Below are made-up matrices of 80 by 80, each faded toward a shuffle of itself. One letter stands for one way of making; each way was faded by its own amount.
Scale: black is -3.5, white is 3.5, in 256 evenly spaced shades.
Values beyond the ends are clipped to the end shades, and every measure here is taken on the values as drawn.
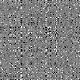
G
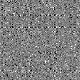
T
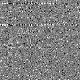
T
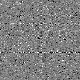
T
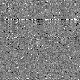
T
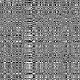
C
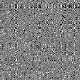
G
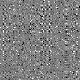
G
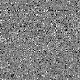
T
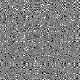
G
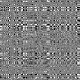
C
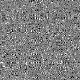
T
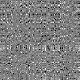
G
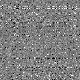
T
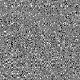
T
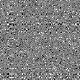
T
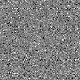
T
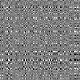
C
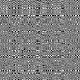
C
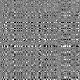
C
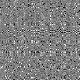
G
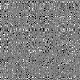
G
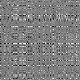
C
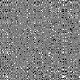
G
